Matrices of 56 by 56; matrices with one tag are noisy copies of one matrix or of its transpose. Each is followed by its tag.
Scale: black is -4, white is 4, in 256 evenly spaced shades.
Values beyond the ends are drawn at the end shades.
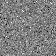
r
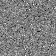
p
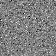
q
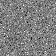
p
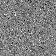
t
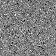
t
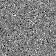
t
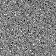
t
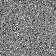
q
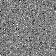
q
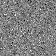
t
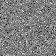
r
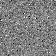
q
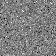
r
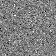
t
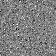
q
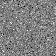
r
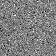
t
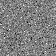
p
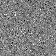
t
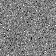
p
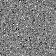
q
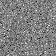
p
